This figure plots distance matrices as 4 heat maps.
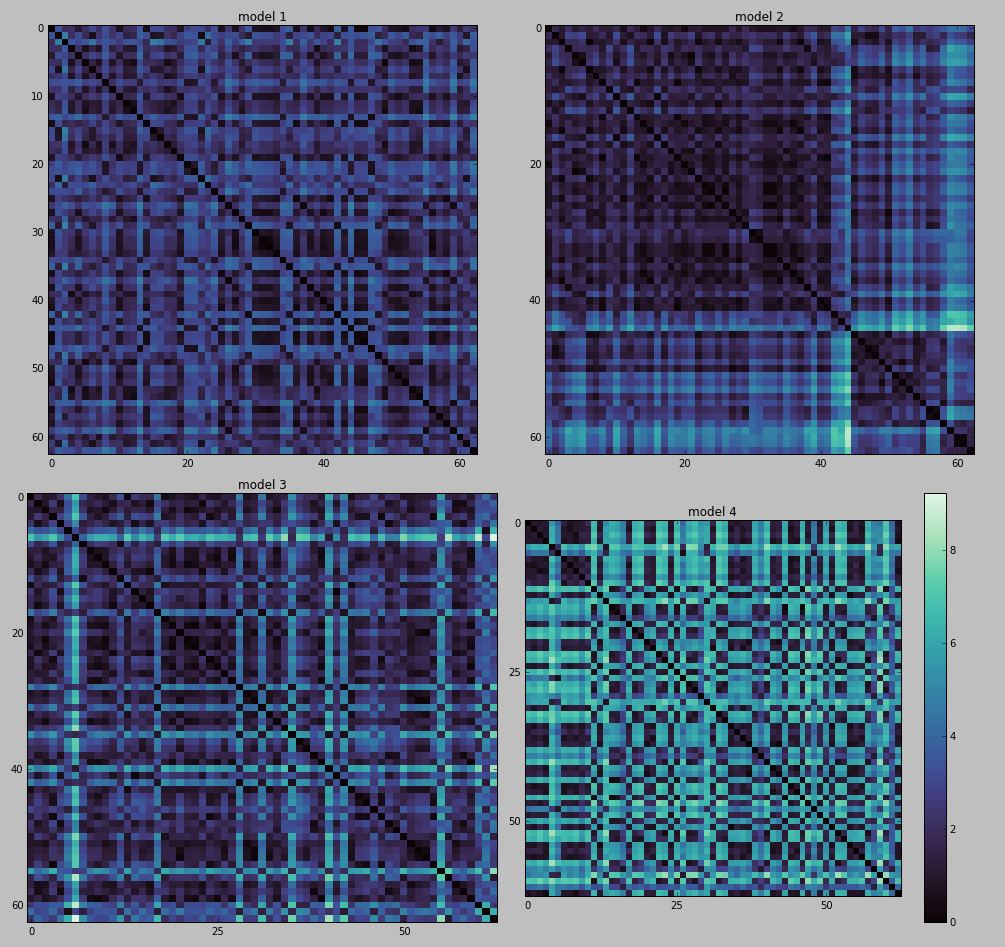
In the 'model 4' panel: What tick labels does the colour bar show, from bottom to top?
0, 2, 4, 6, 8
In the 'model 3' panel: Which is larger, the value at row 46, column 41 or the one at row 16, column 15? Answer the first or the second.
the first
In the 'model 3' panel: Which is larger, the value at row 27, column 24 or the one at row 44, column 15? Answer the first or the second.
the second
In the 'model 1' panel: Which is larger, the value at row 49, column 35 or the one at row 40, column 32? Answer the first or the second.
the first
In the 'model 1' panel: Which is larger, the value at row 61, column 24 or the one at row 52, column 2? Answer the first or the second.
the first
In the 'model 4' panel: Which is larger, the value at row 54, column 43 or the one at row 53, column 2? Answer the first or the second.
the second
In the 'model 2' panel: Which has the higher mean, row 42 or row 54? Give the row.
42
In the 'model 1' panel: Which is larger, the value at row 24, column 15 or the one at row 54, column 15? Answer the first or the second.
the first
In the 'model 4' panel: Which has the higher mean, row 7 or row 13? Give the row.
13
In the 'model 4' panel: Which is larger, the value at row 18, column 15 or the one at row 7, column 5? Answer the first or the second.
the second
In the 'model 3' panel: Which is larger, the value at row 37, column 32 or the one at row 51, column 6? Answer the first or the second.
the second
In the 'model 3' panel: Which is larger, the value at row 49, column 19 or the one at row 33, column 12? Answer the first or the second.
the second
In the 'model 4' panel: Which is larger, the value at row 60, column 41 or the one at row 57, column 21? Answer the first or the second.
the first
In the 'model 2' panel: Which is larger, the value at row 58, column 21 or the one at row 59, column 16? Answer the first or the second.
the second
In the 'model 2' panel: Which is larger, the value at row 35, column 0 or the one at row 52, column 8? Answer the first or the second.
the second
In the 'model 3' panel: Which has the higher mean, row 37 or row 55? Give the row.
55
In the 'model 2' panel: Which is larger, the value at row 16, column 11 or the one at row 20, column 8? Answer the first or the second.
the first
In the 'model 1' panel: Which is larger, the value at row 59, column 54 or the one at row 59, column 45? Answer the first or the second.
the first
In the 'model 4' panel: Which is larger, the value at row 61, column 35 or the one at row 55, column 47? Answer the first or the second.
the first
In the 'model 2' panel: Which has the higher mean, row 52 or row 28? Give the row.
52
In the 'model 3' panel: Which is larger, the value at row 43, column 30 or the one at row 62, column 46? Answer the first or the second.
the second
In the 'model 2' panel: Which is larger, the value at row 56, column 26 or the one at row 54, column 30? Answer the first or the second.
the second
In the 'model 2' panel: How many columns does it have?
63
